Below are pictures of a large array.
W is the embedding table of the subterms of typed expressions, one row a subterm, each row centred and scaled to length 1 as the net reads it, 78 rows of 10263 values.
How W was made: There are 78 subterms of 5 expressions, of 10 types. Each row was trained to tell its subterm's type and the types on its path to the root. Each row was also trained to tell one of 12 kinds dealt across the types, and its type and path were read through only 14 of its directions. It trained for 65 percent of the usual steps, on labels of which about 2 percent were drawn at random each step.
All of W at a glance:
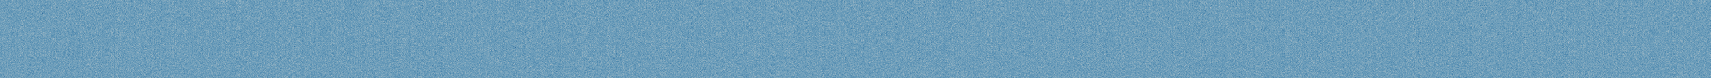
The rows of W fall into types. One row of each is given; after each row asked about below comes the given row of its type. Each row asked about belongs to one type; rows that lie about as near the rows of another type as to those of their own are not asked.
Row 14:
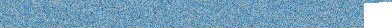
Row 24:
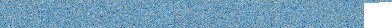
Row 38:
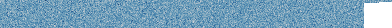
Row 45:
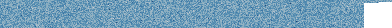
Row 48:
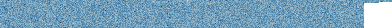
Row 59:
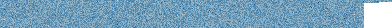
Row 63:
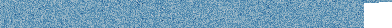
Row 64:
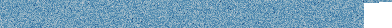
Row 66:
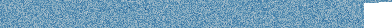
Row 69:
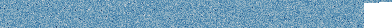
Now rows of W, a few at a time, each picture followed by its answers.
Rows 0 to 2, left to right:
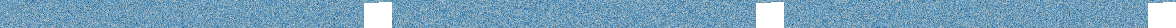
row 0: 45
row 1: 45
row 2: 63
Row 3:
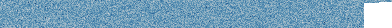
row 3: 66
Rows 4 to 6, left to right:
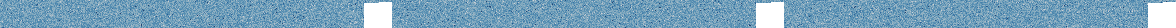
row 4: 63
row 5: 38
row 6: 45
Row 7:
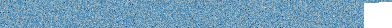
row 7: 69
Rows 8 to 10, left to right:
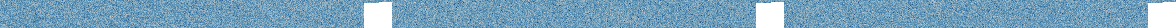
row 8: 69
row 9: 63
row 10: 64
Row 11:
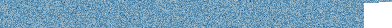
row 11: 45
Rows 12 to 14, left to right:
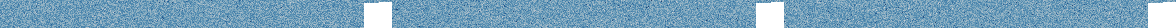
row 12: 48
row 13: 38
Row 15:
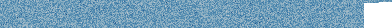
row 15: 63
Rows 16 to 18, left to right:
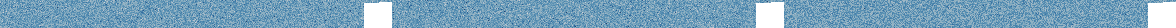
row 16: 69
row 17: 38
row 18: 45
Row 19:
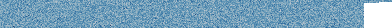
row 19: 63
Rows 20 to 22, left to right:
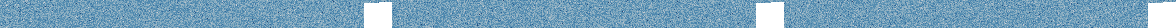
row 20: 69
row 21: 59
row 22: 24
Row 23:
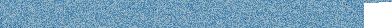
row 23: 45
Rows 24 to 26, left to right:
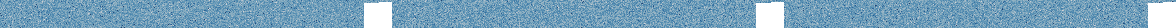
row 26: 48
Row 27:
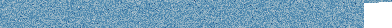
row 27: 66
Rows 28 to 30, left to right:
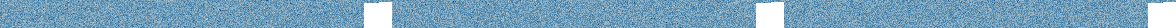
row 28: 48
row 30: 63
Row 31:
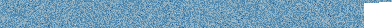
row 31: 59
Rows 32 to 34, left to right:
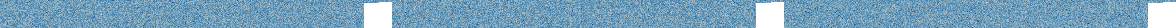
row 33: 66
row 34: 69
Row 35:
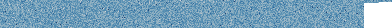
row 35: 14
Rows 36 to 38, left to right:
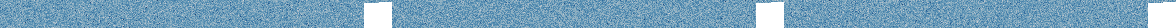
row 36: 24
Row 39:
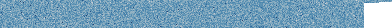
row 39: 66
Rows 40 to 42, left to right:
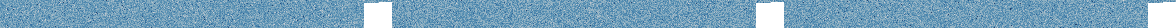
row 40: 64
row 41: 14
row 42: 38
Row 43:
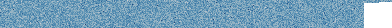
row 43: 69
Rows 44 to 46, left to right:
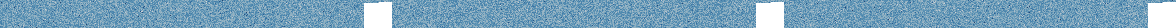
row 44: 59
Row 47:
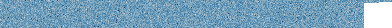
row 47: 63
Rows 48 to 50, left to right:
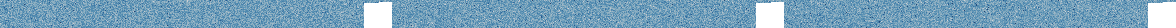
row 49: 59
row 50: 14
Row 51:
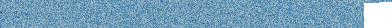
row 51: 66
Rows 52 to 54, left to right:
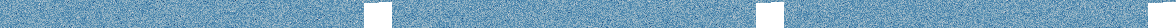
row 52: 45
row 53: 59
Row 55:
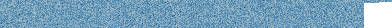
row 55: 66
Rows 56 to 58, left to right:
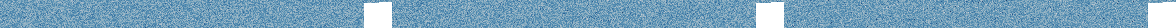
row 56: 63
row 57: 38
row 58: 24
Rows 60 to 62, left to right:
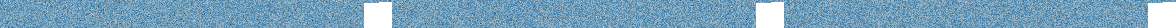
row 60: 64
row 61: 59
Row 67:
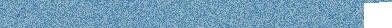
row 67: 59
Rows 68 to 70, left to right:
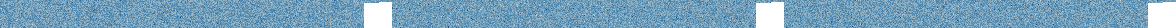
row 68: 48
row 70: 24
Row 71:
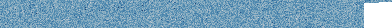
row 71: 14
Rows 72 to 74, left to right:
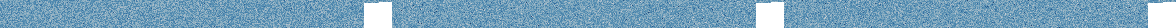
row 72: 64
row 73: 64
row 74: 48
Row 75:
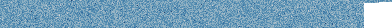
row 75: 48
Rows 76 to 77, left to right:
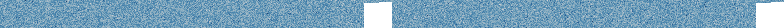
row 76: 45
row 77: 14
